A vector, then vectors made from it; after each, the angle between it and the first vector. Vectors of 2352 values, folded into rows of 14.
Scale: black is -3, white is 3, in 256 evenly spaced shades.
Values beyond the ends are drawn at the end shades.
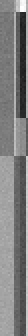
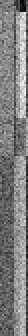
nearly opposite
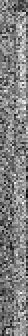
partly opposed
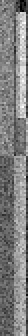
nearly opposite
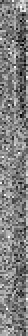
partly aligned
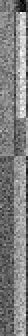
nearly opposite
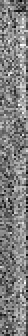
partly opposed
